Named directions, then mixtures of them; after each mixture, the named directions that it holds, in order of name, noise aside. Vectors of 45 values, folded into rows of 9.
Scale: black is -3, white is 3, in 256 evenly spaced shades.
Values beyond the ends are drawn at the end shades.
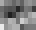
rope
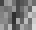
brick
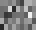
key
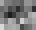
rope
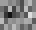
key, rope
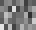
brick, key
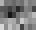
rope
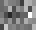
brick, key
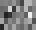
key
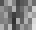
brick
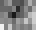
brick, rope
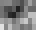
brick, rope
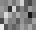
key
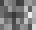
brick, key
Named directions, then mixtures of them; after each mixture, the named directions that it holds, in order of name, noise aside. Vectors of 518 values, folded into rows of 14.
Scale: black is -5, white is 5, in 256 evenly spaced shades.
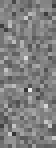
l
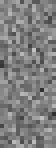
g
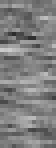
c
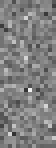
l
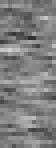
c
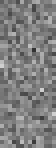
g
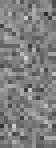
g, l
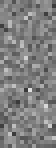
l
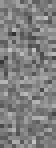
c, g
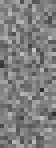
g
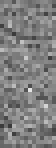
c, l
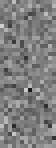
l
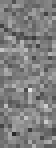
c, l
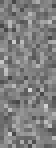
g, l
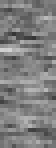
c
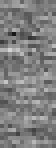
c, g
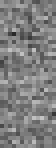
c, g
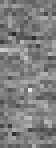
c, l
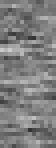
c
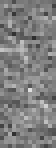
c, l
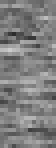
c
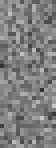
g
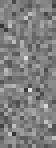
l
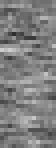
c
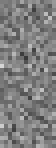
g, l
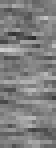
c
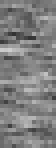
c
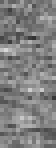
c, g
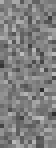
g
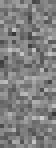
c, g
